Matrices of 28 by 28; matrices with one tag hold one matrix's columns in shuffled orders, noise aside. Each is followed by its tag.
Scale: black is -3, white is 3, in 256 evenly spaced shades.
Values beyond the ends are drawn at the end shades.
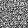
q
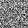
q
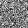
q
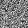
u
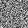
u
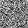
q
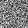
u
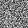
u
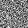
u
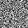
u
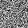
u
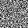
u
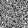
u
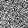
u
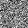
u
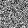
u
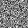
u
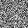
u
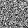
q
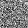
q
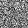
q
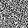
u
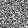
u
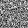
q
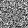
q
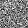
q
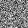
u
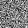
u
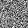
u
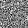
q
